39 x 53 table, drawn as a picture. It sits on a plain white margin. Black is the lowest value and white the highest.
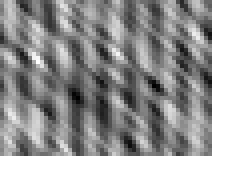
Seam: none. Ninth with the highest average: bottom left. Average level on the scale: 50%. Stripes: upright, repeating 8 times. Odd rows or columns: none. Slope: none.
